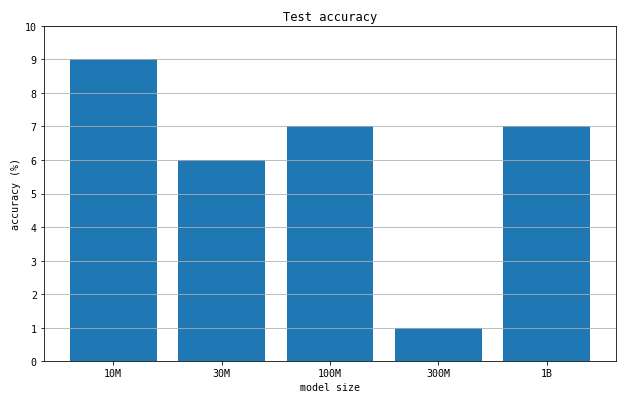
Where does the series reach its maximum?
10M
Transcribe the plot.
Title: Test accuracy
x-axis: model size, ticks 10M 30M 100M 300M 1B
y-axis: accuracy (%), ticks 0 1 2 3 4 5 6 7 8 9 10
Values:
9 6 7 1 7
